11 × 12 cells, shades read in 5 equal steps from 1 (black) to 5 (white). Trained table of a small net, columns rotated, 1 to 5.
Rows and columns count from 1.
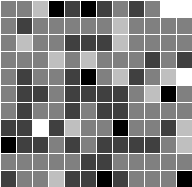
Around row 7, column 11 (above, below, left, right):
1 2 3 3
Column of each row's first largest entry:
11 8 2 4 12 10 1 3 12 1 4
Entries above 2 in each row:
7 11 9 10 8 5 8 7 4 10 6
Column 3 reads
4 3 3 3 3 2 3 5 2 3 3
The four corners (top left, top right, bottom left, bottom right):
3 5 2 1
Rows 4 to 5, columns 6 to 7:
4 3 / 1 3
